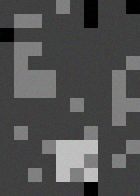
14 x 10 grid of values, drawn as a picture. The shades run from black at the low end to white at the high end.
Roughest part: bottom middle. Ninth with the highest average: bottom middle. Average level on the scale: 30%. Odd patch: higher, in the bottom middle.
